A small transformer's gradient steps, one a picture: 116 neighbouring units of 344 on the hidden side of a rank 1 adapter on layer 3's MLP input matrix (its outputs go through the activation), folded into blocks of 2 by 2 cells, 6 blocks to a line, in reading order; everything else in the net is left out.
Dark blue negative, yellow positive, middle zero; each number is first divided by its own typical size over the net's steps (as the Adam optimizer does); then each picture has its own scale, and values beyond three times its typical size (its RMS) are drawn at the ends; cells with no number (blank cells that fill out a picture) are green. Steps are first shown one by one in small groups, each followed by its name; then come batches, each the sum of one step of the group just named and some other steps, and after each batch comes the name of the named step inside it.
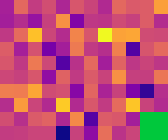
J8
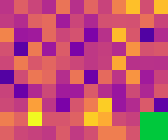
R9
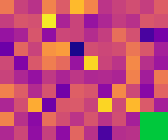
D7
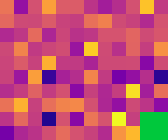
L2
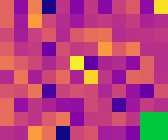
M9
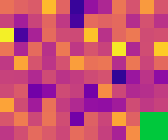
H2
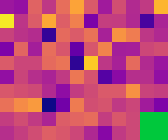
D7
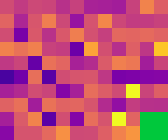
L2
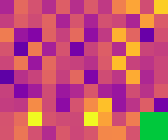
R9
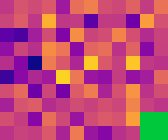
D7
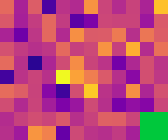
M9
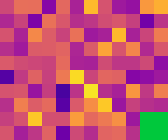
R9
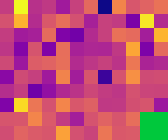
R9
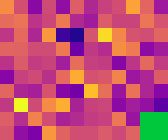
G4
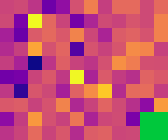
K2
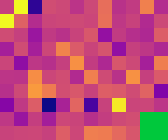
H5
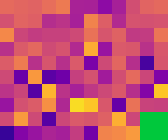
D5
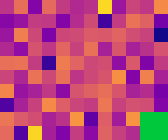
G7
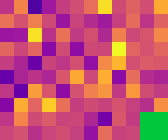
K2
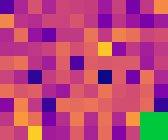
G7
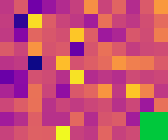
K2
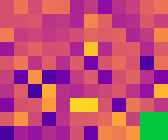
D5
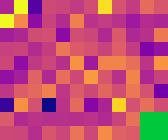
H5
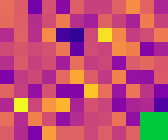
G4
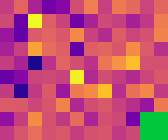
K2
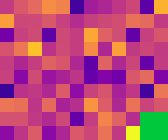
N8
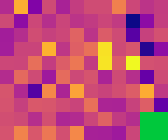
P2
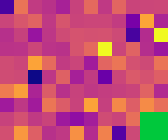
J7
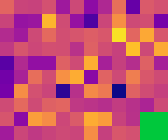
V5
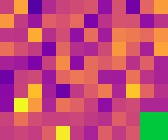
V5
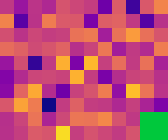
V5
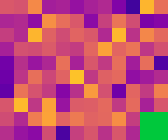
V5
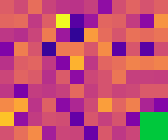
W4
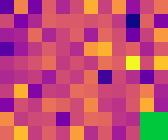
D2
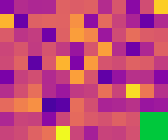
D2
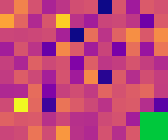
W4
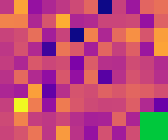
W4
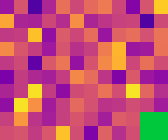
D2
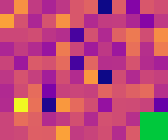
D2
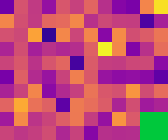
D2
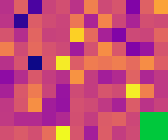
D2
